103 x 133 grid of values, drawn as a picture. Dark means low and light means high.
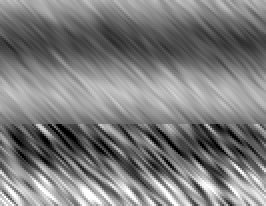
Average level on the scale: 50%. Seam: horizontal, 60% of the way down, the top part calmer. Histogram: bell-shaped. Stripes: horizontal, repeating 2 times.
